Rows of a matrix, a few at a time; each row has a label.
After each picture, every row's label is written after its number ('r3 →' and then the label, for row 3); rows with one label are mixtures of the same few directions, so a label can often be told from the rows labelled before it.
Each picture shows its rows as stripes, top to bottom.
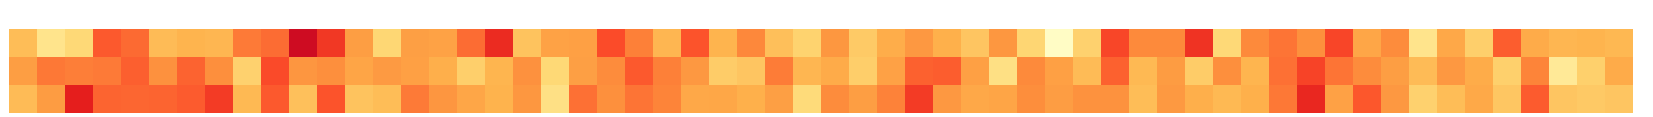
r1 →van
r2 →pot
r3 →pot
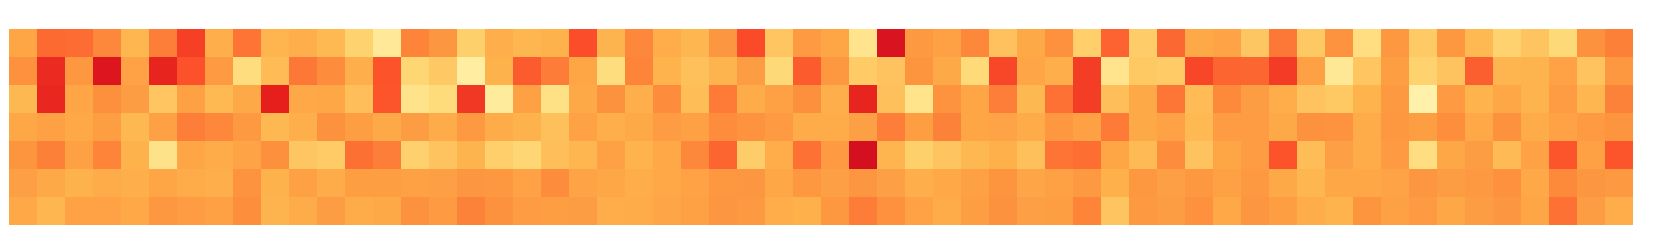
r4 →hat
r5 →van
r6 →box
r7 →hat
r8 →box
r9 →pot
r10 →pot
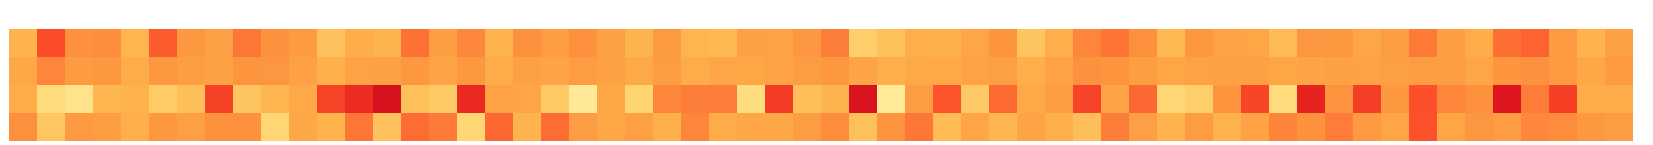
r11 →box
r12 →box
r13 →hat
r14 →box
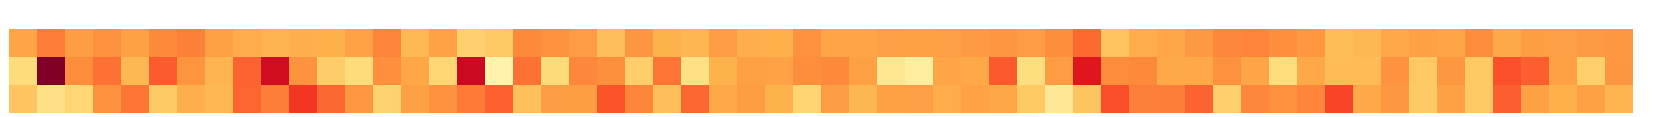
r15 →van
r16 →box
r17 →van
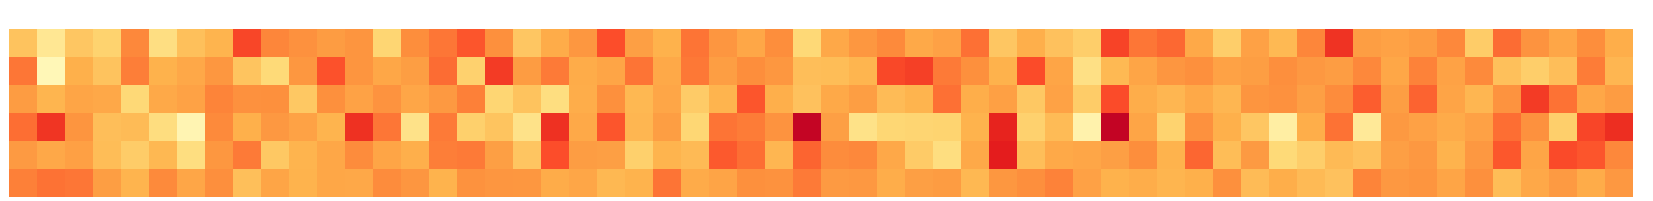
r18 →van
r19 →box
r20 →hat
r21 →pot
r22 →pot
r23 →van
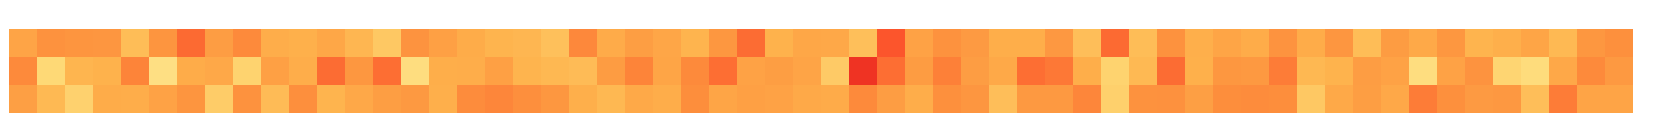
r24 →hat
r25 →box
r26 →pot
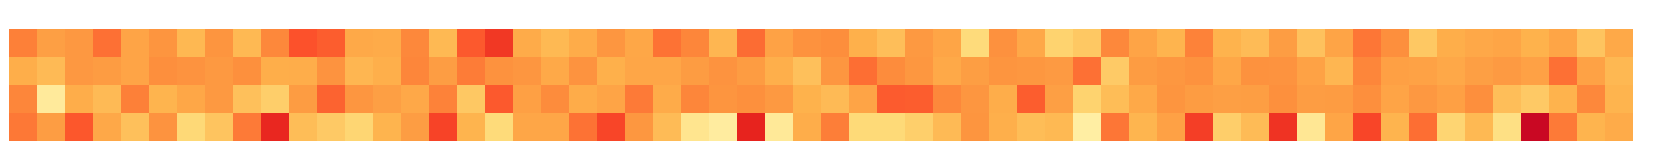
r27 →van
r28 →pot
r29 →box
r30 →hat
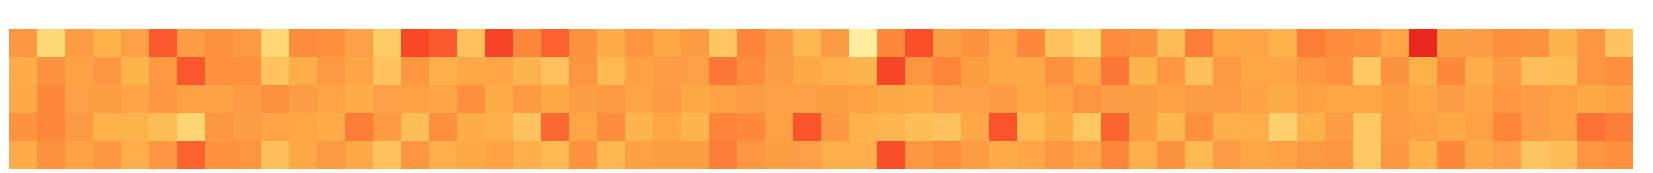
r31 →box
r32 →hat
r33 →box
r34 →pot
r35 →hat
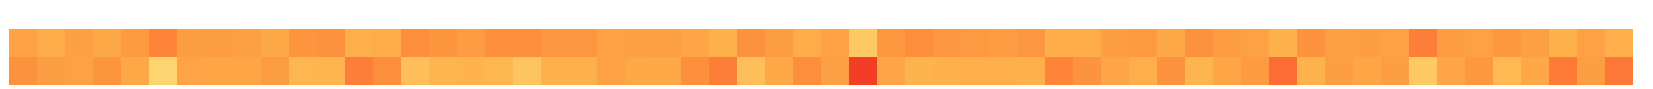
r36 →box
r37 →box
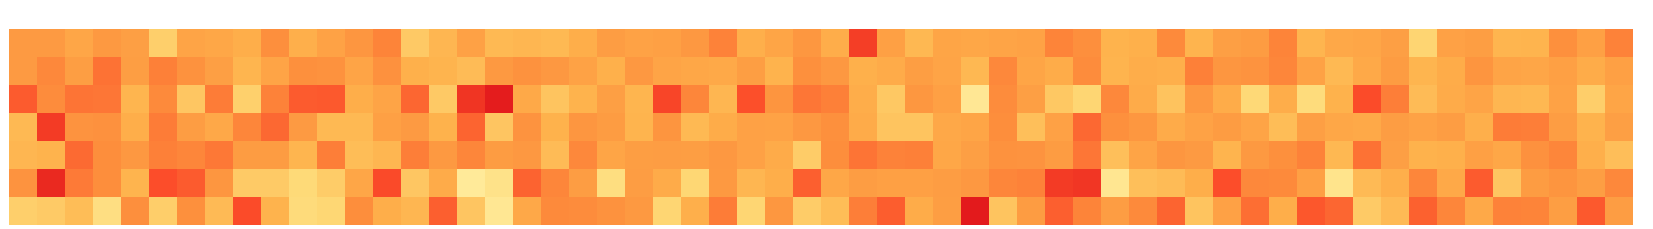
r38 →box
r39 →van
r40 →van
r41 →box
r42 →pot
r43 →van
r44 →van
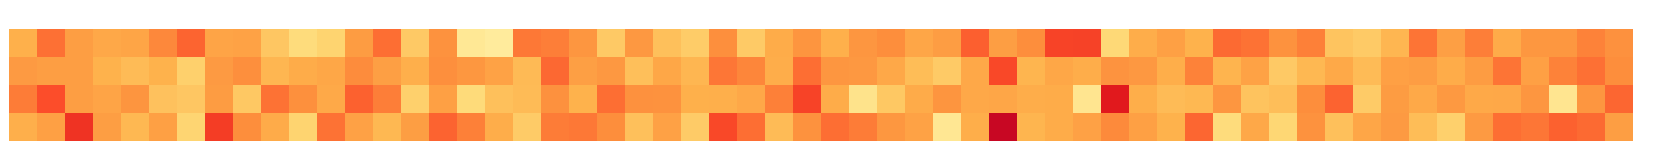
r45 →van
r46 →pot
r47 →pot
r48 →pot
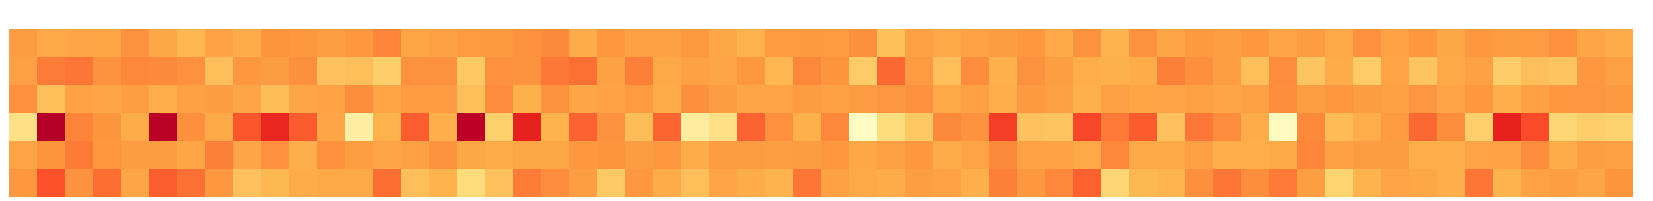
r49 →hat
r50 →hat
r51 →box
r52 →box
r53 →pot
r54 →van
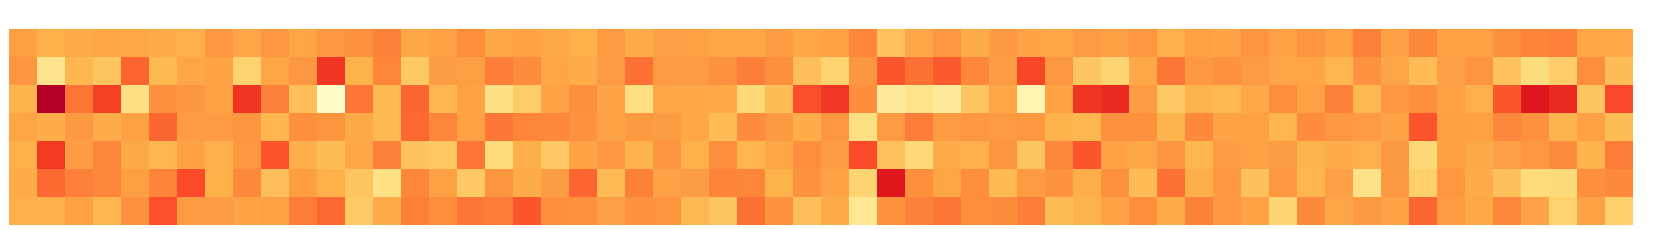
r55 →hat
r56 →box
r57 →box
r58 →box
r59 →box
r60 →hat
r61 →box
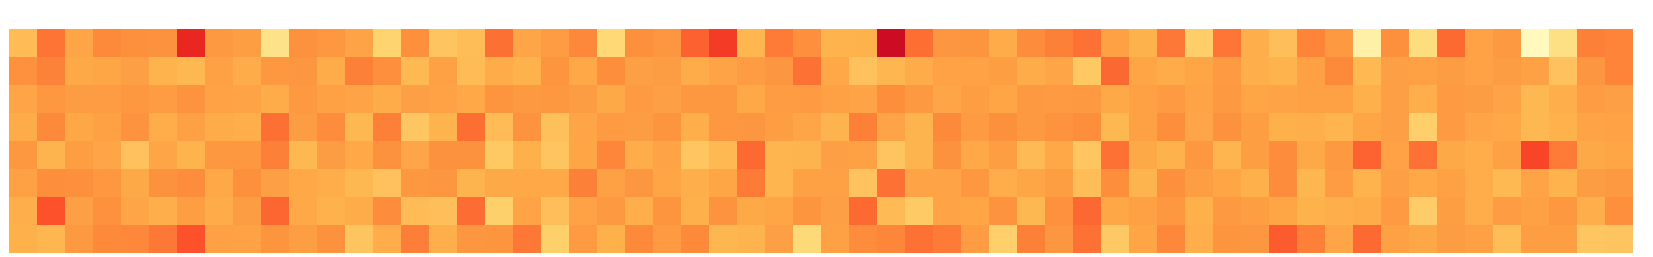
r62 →hat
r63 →pot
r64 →hat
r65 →box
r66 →hat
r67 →hat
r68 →box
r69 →pot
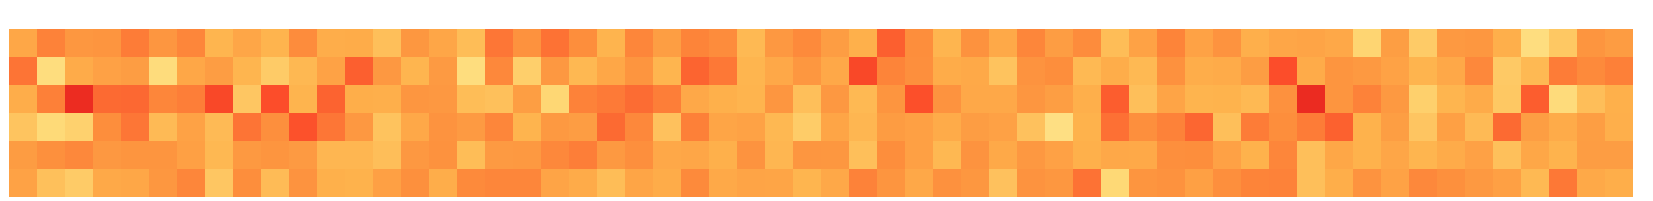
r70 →hat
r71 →box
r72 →pot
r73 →van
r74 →hat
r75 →pot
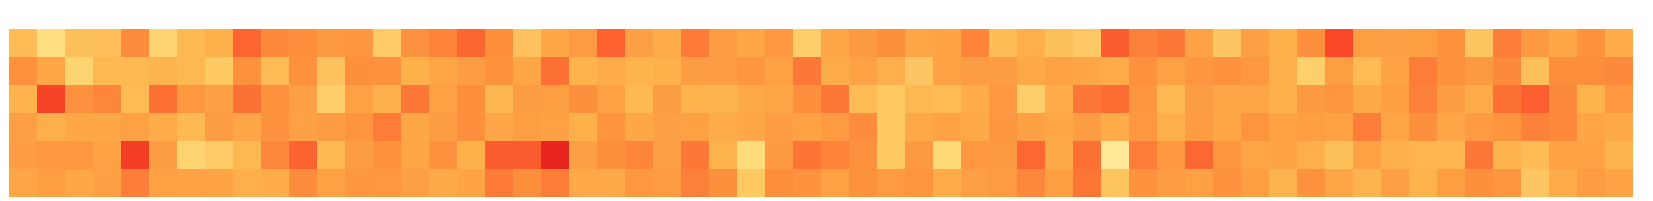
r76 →van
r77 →pot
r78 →box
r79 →hat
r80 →hat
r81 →hat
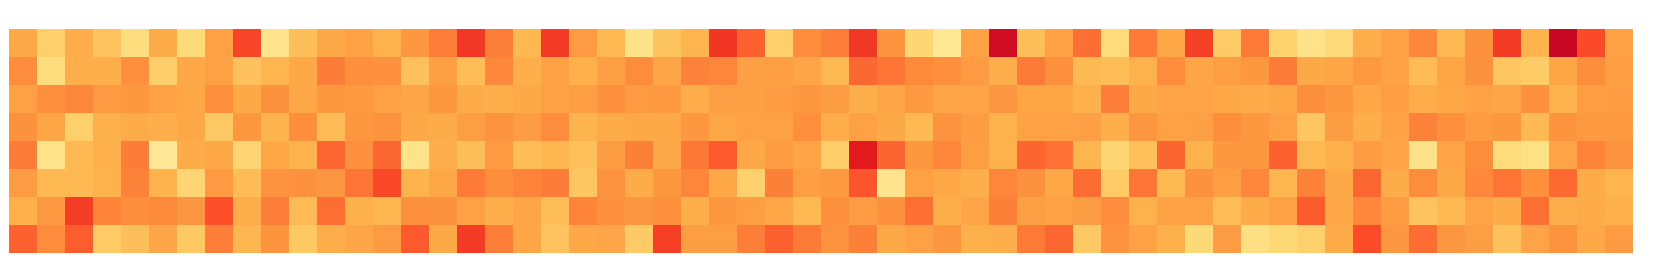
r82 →pot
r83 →box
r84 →pot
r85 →pot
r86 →box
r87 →hat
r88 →pot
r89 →van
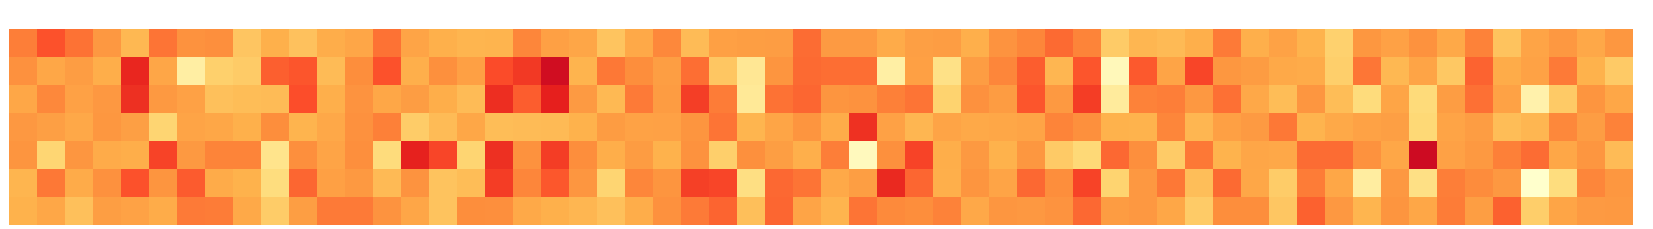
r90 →van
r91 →hat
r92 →hat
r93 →box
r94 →box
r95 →hat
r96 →hat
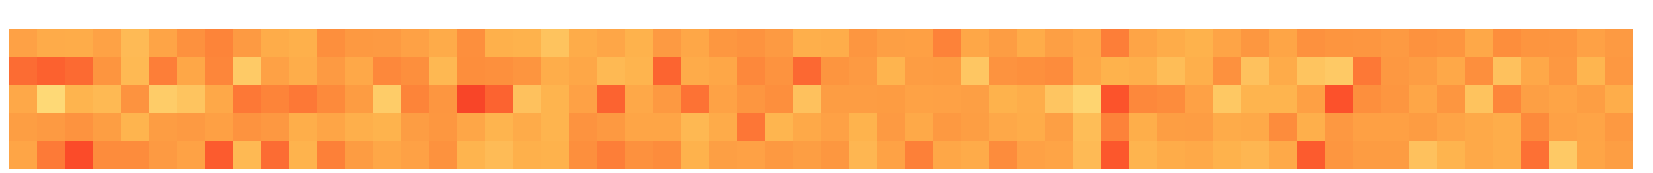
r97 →hat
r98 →van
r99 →van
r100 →hat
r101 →pot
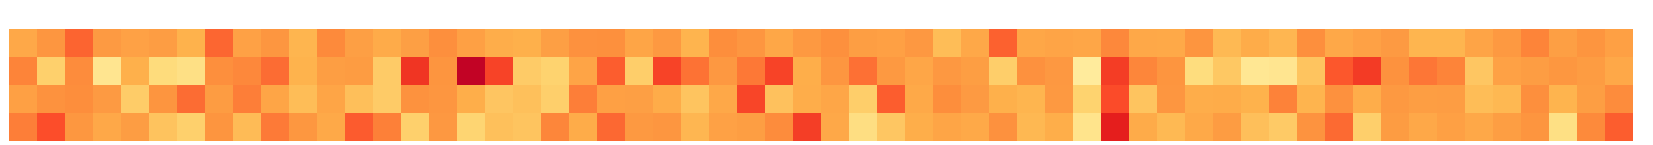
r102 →pot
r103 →van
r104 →hat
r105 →pot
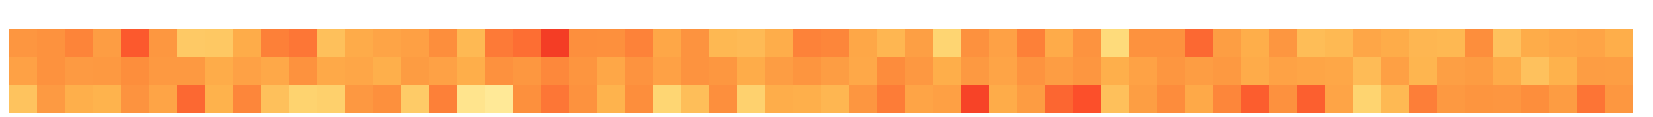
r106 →hat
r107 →hat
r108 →van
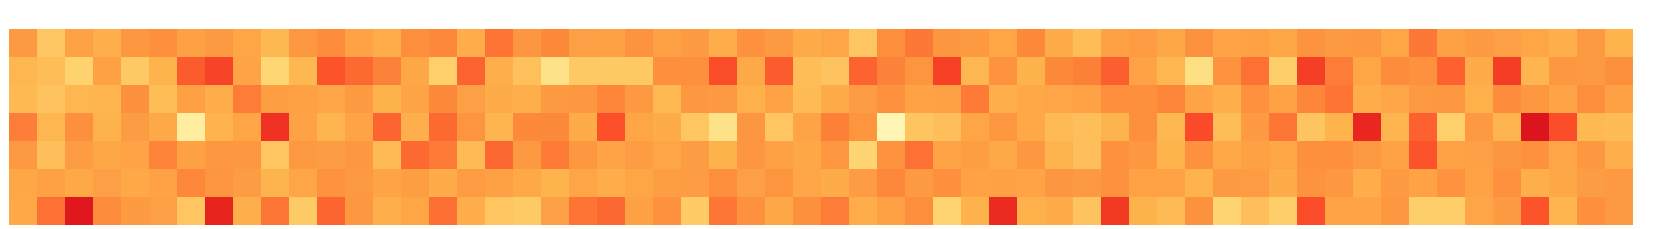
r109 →box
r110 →hat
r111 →van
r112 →hat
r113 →box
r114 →hat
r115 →pot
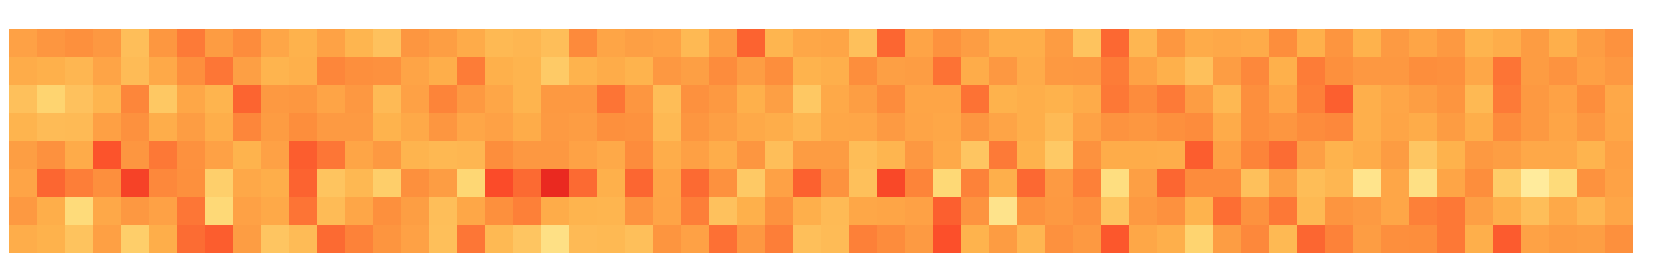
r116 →hat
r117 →hat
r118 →van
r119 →van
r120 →van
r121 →hat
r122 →pot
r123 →hat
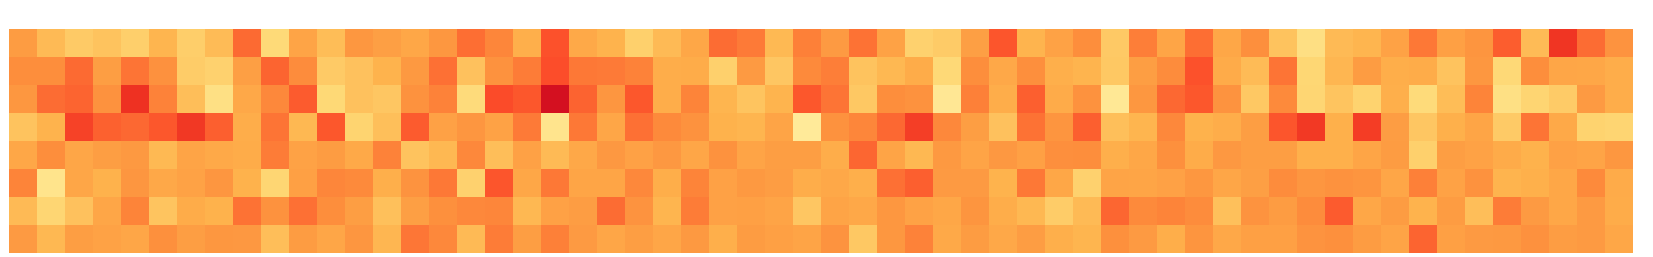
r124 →pot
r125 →hat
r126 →hat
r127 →pot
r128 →box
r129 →box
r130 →van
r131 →box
